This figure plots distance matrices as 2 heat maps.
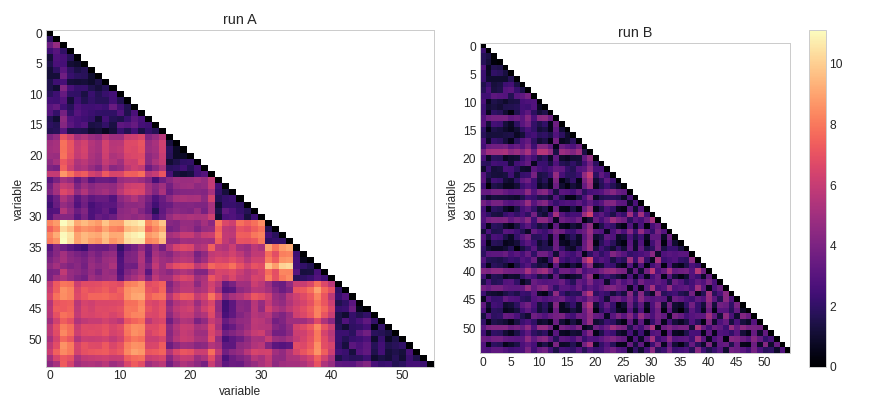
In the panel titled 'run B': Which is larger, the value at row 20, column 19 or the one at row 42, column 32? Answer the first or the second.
the first
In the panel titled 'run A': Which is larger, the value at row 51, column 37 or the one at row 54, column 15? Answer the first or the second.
the first
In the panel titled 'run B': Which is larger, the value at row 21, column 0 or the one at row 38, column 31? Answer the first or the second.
the second
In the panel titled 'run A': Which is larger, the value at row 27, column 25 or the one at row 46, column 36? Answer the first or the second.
the second
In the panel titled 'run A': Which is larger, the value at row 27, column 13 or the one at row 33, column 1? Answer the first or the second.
the second
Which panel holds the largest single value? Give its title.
run A
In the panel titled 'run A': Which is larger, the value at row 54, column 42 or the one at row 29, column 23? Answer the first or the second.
the second
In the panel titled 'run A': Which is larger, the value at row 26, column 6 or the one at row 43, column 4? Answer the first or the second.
the second
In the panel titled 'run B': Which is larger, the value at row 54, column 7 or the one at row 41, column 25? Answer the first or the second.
the first
